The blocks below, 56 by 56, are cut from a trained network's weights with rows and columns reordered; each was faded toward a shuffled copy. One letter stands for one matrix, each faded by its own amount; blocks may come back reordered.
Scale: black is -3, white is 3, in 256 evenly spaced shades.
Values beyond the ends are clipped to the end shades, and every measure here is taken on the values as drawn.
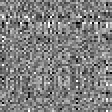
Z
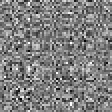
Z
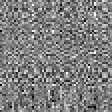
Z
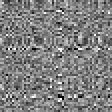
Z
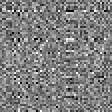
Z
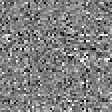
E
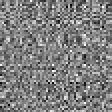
Z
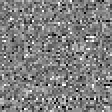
E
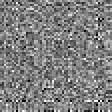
Z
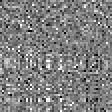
E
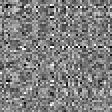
Z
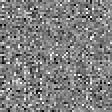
E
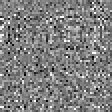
E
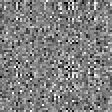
E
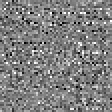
E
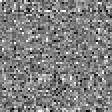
E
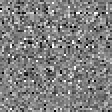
E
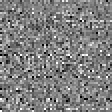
E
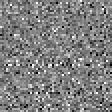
E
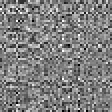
Z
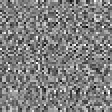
Z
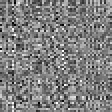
Z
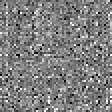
E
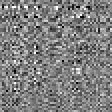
Z
